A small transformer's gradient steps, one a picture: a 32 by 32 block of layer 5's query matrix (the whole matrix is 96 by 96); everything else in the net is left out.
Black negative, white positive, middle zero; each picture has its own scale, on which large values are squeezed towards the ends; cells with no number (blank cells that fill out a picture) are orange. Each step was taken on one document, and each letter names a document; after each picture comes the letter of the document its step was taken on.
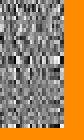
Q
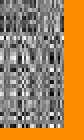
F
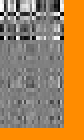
Q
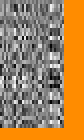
F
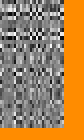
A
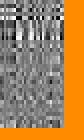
A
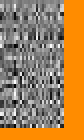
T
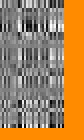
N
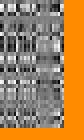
Q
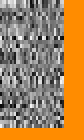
A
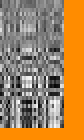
N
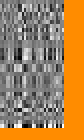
N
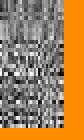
T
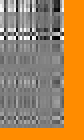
Q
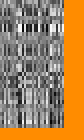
N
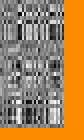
N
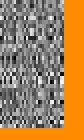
A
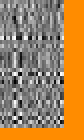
T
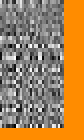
A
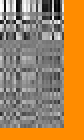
F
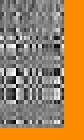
A
